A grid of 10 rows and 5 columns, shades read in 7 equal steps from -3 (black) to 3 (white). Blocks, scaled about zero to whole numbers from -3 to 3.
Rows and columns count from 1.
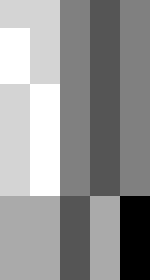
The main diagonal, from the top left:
2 2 0 -1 0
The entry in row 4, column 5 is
0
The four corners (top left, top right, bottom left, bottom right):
2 0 1 -3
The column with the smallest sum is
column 5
